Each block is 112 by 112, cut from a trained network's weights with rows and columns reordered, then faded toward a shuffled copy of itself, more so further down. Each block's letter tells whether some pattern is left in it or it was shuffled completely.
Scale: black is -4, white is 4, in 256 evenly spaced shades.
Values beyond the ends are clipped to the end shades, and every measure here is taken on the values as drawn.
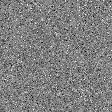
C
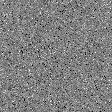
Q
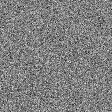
C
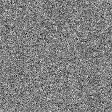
C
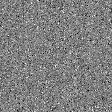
C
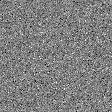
Q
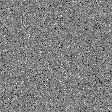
Q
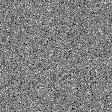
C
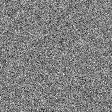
C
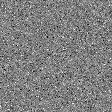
Q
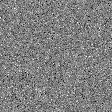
Q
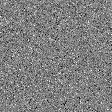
Q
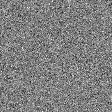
C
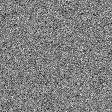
Q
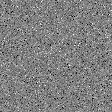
Q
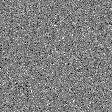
Q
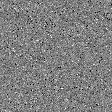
Q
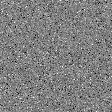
Q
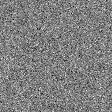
Q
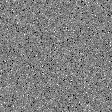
Q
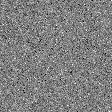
Q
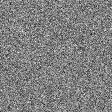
C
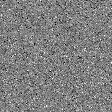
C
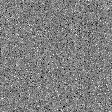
C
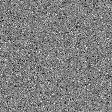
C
